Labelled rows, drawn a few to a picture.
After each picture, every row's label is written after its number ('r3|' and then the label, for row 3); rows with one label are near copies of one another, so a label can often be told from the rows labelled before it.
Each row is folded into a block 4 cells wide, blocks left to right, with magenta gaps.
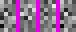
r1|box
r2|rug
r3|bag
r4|box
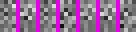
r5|bag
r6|rug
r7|bag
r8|box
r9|rug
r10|rug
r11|box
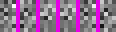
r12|bag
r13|box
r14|rug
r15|rug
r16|bag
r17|box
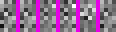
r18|box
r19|box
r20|bag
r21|bag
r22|rug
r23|box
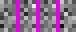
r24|box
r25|bag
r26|bag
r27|box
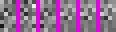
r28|box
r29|bag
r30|box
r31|rug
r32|rug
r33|rug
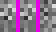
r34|rug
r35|rug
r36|bag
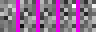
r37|rug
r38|box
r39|box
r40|bag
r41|bag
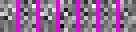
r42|rug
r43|bag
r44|rug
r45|box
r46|bag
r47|bag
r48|box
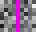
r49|box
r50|bag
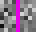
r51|box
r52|rug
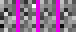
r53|box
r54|bag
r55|box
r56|box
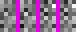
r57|box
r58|box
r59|bag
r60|bag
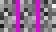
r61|box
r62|box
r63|bag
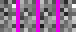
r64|bag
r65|box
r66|box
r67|bag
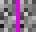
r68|box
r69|box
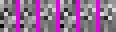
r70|box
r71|box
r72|rug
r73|box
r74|rug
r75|rug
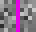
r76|box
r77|rug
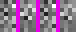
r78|bag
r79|rug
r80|bag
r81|rug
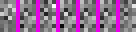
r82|rug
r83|box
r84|bag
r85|box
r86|box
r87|box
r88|bag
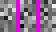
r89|rug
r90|box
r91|bag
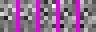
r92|rug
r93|rug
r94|bag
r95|box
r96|box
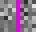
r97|rug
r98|bag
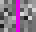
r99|box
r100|rug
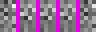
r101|bag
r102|rug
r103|rug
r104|rug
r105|bag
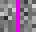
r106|rug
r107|bag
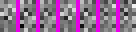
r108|rug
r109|box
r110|box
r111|rug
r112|box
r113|bag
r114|bag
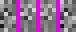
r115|box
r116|rug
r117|rug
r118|box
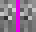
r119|rug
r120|rug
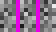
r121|box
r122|box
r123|bag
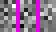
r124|bag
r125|box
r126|rug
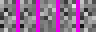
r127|box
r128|box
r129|rug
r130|bag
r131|box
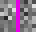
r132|rug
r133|bag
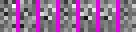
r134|bag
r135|box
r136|rug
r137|bag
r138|rug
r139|rug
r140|bag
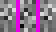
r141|rug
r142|box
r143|rug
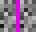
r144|box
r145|box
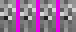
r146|rug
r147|rug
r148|rug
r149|rug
